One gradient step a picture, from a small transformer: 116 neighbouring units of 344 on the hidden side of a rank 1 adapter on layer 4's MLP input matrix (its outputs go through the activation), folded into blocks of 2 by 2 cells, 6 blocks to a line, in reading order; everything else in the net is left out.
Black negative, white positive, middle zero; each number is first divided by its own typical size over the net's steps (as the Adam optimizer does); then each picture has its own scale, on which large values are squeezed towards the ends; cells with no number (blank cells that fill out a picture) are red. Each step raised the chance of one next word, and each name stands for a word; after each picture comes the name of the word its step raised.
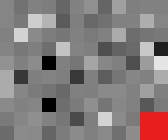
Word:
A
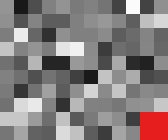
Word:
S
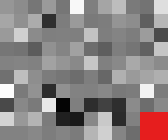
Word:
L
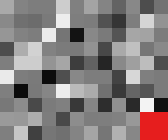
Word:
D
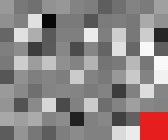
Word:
D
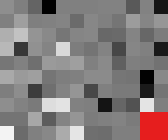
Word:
A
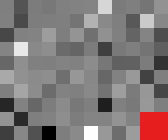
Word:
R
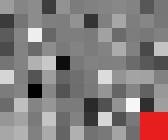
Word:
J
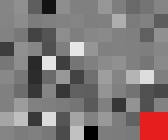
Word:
J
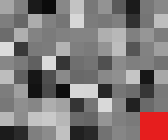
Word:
S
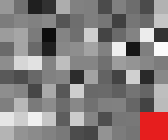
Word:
D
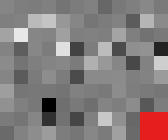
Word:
A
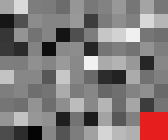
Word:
L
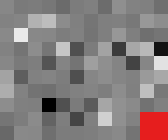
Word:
A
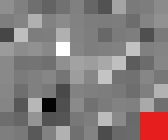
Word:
A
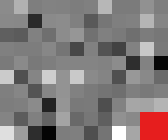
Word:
R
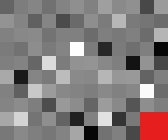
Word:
J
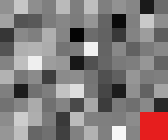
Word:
D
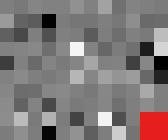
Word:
J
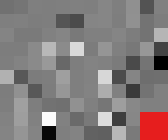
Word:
J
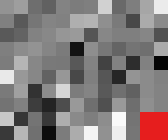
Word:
R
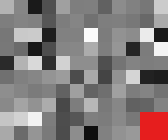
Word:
D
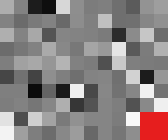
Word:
D
